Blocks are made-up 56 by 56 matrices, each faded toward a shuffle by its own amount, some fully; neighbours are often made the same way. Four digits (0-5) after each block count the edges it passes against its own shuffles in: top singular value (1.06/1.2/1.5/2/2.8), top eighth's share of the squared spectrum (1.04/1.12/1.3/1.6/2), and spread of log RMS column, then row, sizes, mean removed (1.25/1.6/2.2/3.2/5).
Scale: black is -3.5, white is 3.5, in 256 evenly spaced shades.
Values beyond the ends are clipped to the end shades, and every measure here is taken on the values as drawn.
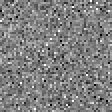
0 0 0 0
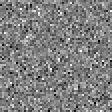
0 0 0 0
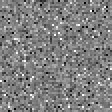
1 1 0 0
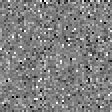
3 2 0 1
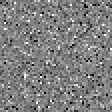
1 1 0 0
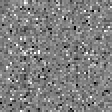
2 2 0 0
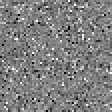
2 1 0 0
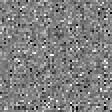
3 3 1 0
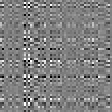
5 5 4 4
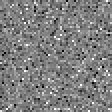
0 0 0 0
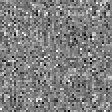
3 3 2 1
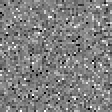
2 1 1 0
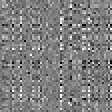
5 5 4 3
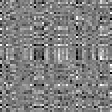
5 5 3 3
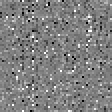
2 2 2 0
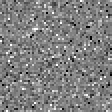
1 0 0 0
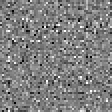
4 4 2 2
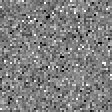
0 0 0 0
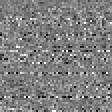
2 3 0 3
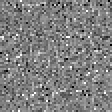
0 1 0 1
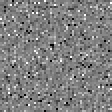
0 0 0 0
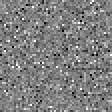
0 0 0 0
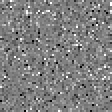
1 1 0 0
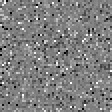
2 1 0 0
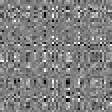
5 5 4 3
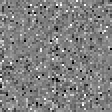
2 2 1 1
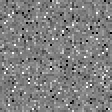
1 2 0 0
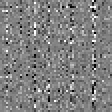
3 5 3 1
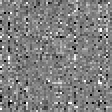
3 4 3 2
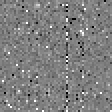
3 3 1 0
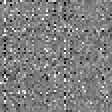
3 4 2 2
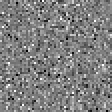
2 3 1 1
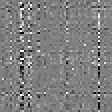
4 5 3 2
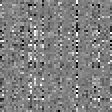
3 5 3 2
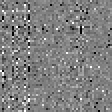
4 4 2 1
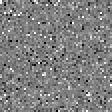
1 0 0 0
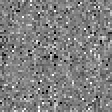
3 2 1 1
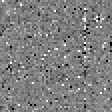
2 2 0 0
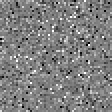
1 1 0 0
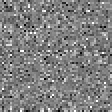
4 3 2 2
